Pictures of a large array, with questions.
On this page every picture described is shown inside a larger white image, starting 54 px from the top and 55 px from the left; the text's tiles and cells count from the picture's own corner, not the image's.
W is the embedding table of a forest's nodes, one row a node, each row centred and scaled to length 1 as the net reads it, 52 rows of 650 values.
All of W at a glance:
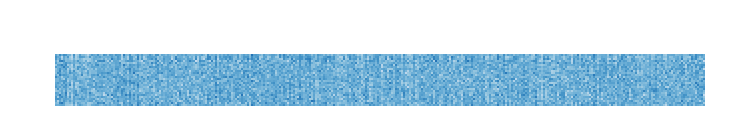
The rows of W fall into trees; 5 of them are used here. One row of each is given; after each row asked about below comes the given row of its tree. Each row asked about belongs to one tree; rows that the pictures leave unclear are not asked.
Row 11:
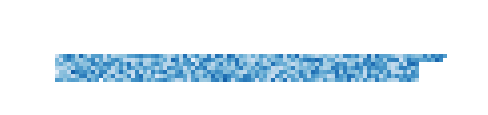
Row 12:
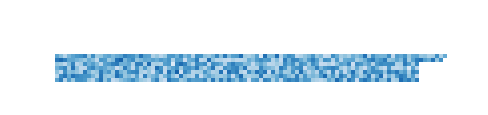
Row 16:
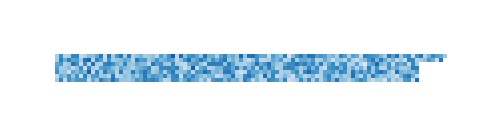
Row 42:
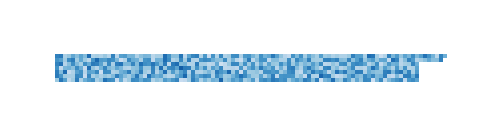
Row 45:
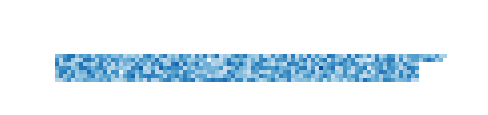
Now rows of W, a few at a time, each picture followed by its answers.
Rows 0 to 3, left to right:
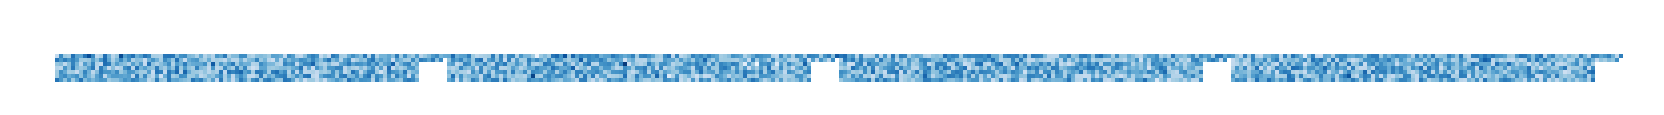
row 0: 12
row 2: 16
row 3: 16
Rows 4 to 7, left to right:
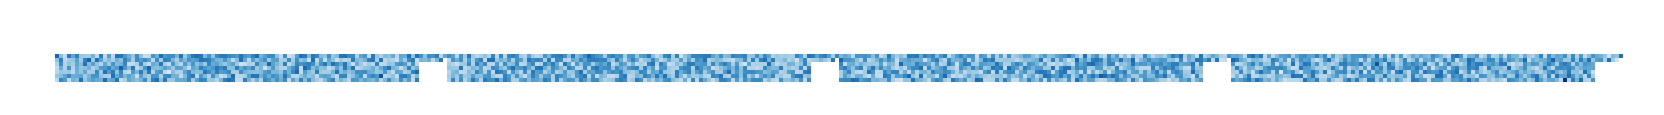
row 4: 16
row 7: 12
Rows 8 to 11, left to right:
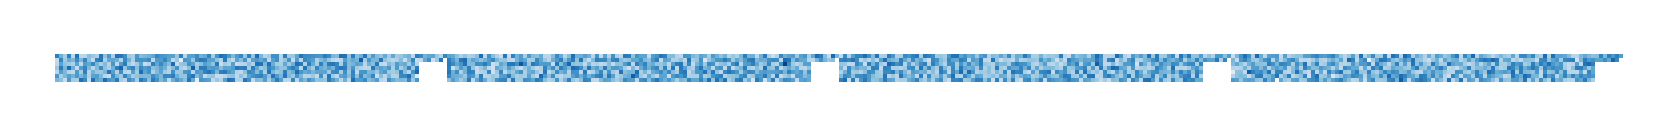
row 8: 16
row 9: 42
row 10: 12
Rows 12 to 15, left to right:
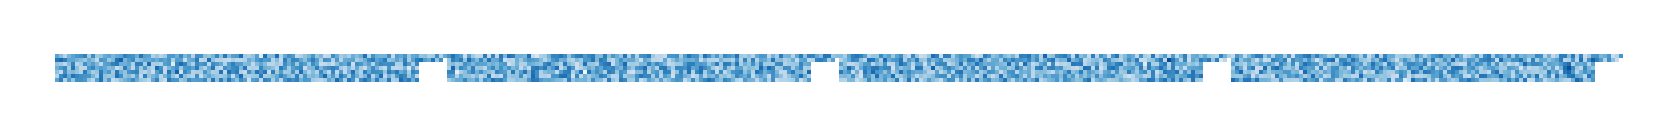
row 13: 16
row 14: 45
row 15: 12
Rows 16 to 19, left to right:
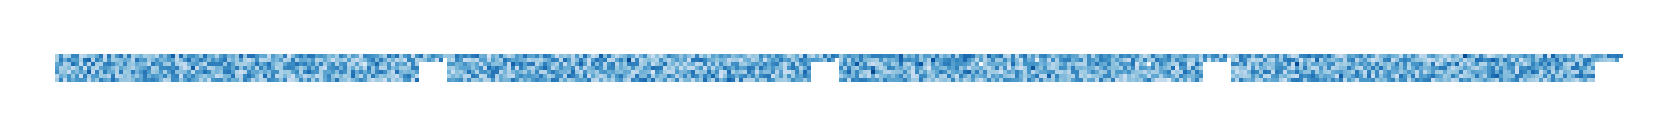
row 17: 11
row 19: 11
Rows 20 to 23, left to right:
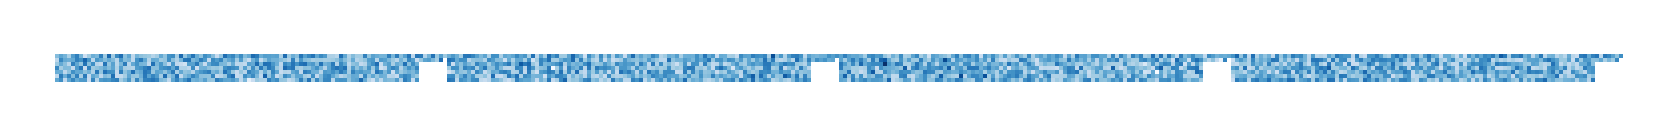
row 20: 16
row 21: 12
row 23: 16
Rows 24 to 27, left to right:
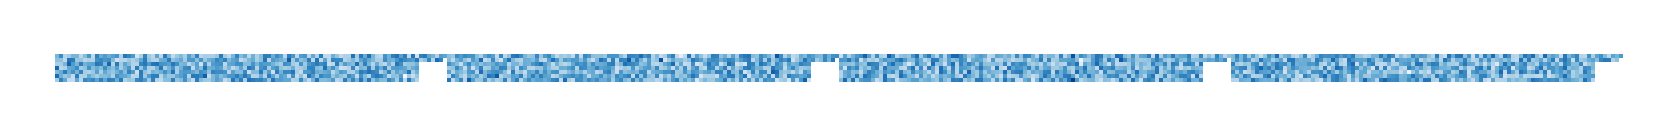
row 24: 42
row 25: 11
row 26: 12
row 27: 45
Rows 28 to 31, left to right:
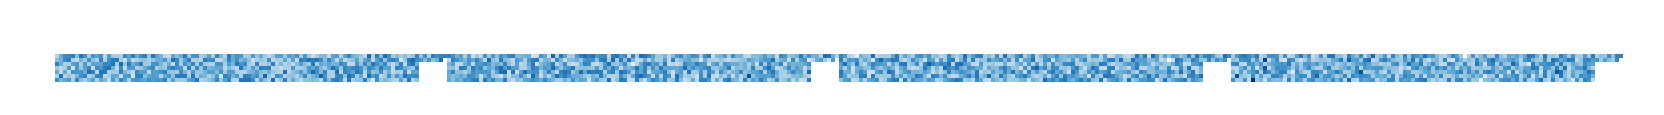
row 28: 11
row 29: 16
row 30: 42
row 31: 11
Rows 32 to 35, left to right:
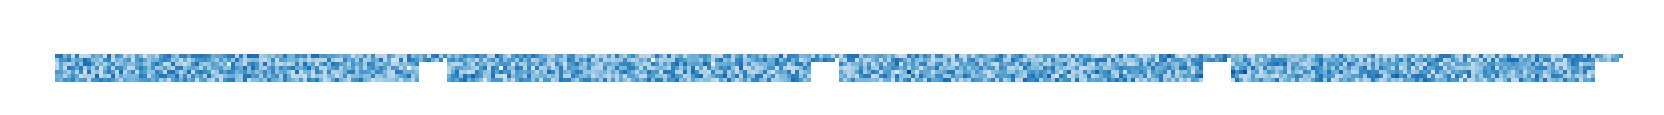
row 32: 16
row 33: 12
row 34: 11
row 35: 42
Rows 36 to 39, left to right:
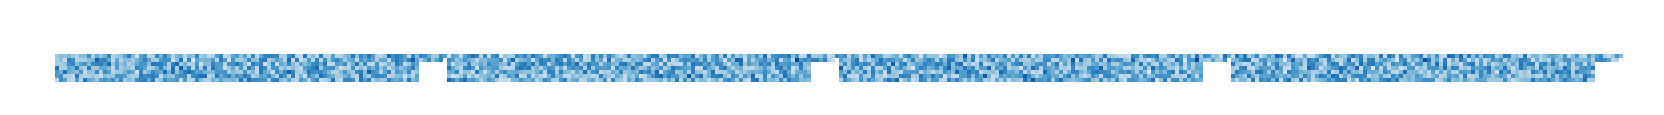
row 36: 42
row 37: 12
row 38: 42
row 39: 45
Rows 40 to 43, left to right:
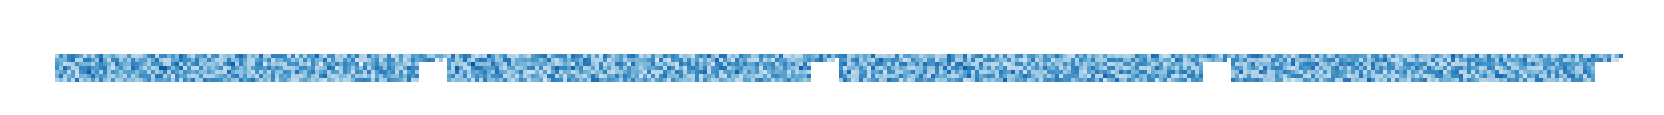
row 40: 45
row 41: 45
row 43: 12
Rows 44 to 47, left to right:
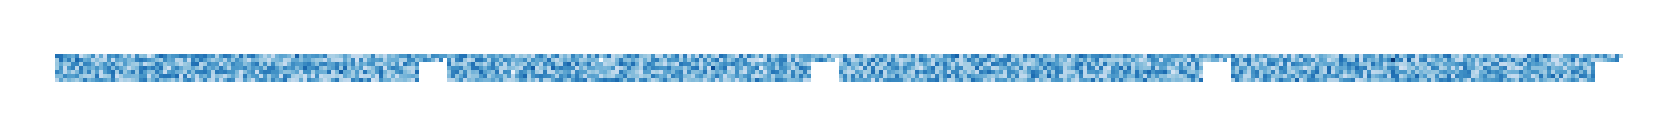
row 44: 16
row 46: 16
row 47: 42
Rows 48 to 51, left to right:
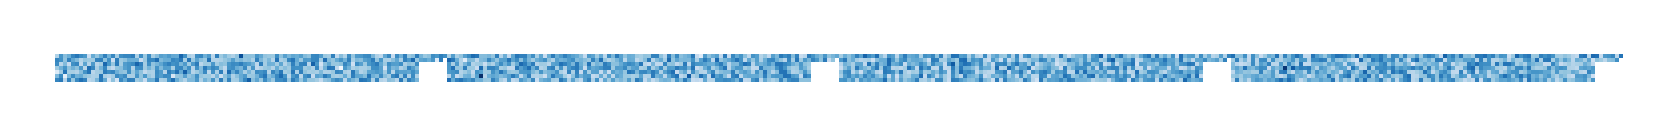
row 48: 12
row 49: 12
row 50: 12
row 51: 16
